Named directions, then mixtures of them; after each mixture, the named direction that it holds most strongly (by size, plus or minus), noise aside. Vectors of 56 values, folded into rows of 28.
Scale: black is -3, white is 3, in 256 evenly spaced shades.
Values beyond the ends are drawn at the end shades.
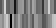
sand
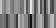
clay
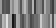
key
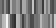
key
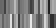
clay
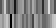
sand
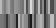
clay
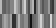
key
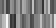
key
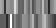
sand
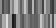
key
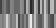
clay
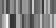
key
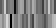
sand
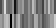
sand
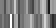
sand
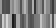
key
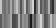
clay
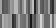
key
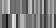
key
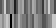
sand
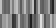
key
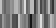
clay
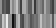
key
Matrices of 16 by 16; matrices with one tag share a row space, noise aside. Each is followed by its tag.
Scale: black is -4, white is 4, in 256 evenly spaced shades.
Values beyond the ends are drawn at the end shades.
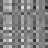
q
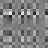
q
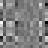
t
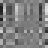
t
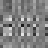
q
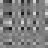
q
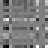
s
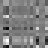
s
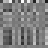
q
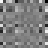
t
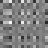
q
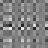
q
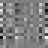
t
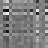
s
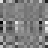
t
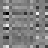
s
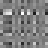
q
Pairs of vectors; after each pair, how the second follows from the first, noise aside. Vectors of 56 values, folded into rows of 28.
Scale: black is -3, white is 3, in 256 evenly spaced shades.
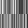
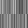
shrunk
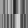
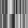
reversed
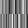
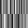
reversed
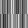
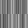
shrunk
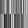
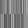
shrunk
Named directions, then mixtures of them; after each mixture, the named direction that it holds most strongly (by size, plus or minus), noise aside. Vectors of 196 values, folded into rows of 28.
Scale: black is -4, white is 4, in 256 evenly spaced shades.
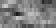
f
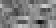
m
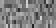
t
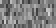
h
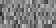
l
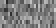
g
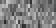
l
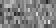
l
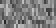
h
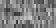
h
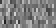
h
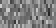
h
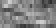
f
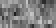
f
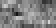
f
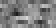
m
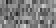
g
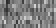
g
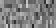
t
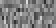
t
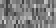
h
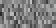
l
